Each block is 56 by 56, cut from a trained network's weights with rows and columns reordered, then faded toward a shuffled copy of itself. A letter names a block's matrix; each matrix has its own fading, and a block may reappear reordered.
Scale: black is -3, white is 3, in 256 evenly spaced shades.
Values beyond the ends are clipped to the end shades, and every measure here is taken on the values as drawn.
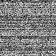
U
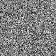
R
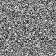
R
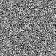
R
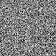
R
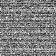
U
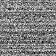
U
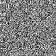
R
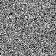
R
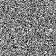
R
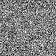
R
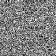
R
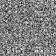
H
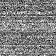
U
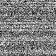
U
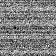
U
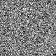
R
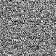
H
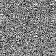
H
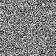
R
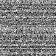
U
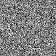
R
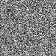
R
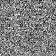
H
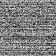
U
